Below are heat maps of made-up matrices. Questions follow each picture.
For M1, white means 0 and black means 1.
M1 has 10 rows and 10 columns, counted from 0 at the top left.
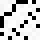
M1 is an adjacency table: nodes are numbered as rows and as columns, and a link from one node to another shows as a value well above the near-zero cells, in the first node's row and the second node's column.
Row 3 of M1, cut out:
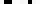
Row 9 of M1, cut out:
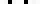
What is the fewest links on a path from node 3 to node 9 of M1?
2
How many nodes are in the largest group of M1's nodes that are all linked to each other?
3
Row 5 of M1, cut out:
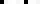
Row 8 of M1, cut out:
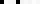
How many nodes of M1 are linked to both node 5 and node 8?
1
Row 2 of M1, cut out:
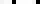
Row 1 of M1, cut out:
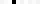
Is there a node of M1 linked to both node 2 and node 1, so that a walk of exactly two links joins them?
yes
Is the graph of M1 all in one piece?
yes
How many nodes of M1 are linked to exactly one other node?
2
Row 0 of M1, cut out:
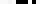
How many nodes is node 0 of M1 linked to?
4
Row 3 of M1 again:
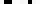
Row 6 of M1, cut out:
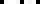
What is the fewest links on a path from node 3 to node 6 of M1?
3
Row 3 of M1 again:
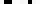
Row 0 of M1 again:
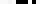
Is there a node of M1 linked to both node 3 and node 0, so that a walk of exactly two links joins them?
no
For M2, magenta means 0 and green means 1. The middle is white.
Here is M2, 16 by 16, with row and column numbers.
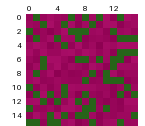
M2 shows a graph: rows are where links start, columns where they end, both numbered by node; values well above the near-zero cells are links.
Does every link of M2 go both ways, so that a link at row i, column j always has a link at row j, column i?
no
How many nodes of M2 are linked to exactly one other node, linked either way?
0
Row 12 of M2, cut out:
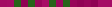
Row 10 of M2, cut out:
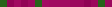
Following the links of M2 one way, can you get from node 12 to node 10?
yes
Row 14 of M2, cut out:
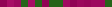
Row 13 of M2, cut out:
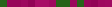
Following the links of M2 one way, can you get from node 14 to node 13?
yes
